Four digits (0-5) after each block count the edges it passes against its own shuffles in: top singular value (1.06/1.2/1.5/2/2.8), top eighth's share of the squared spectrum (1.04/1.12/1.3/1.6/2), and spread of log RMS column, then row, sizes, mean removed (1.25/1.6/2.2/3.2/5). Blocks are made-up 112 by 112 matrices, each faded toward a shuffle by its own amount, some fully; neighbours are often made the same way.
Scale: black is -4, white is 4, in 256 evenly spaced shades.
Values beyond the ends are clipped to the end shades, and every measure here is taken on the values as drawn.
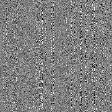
2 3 4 0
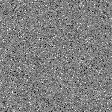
2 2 0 0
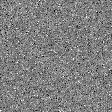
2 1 0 0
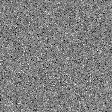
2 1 0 0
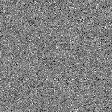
3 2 0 1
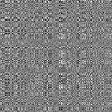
5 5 4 4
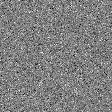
2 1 0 0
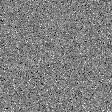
0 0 0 0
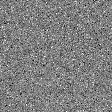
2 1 0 0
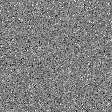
1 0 0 0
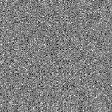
4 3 2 2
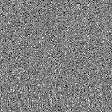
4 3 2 2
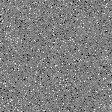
1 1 0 0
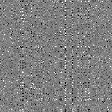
5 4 3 2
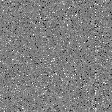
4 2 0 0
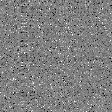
4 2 2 1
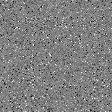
3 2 0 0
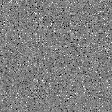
3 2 1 1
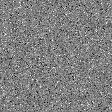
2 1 0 0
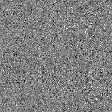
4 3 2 1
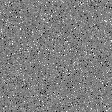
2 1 0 0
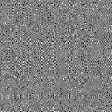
5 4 3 3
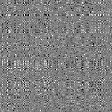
5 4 3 3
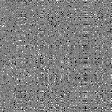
5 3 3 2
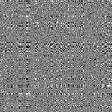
5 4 3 3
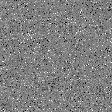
3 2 1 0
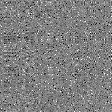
4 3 2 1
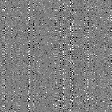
5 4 3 2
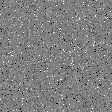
1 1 0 0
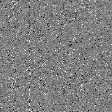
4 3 2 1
